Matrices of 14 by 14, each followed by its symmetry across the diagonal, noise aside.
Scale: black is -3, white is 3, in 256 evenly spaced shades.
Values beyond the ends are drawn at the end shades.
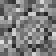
symmetric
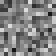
symmetric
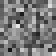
neither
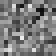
neither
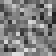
antisymmetric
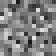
antisymmetric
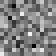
neither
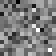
neither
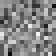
neither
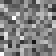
neither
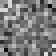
symmetric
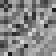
symmetric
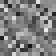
antisymmetric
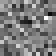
neither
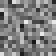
antisymmetric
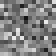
neither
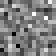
antisymmetric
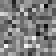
antisymmetric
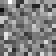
antisymmetric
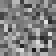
antisymmetric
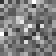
symmetric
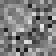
symmetric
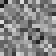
symmetric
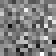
antisymmetric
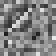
symmetric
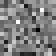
neither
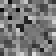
symmetric
